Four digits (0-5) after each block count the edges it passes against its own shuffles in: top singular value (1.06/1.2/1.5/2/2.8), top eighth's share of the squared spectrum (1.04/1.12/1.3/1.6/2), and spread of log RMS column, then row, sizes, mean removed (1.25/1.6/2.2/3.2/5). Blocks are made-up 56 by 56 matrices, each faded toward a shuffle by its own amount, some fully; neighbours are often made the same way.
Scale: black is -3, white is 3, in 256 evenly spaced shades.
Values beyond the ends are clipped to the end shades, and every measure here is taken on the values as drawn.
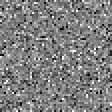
1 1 0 0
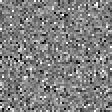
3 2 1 1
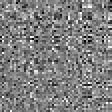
4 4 2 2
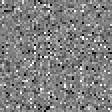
3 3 2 1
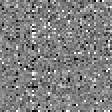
3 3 2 1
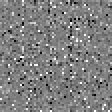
3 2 1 0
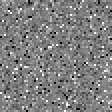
1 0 0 0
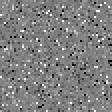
0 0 0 0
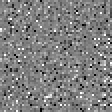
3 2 1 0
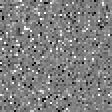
0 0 0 0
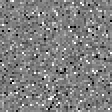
1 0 0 0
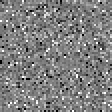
2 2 0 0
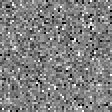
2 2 0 1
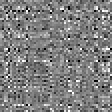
4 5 3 3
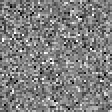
0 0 0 0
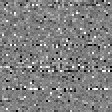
2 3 0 2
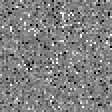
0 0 0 0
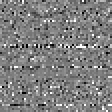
2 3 0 3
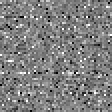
1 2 0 2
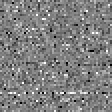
2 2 0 2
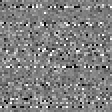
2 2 0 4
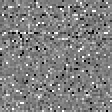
1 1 0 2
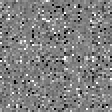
3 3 1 1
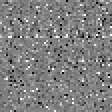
3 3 1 1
